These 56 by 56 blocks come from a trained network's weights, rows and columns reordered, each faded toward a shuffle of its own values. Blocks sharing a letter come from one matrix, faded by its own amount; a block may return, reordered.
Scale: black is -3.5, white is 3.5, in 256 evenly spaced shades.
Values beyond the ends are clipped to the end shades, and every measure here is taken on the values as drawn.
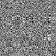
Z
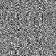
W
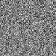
W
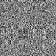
Z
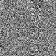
W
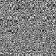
Z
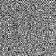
Z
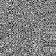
Z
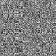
Z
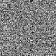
W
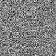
W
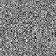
Z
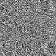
Z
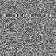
Z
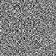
W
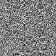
W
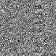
W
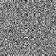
Z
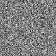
W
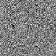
Z
